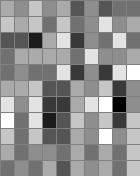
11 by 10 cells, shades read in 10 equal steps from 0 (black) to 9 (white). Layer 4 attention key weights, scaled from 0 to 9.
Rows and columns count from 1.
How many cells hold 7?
14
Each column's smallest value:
3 3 1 1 2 2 4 2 0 4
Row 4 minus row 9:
-3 2 -1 3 3 -2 3 -4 0 -1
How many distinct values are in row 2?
5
